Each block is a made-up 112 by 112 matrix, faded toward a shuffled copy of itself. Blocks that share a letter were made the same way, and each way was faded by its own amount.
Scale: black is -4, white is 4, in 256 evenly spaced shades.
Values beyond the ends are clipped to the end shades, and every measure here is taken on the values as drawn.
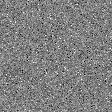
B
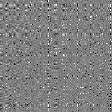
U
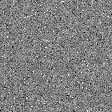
B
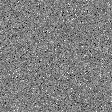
B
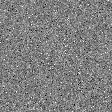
B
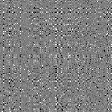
U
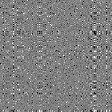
U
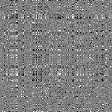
U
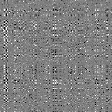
U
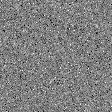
B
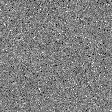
B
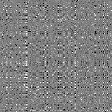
U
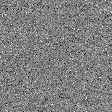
B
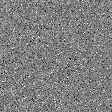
B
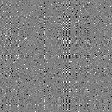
U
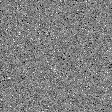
B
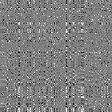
U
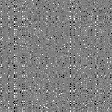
U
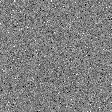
B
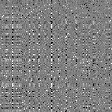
U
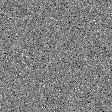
B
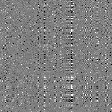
U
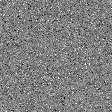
B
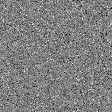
B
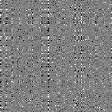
U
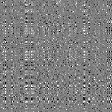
U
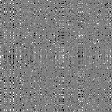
U
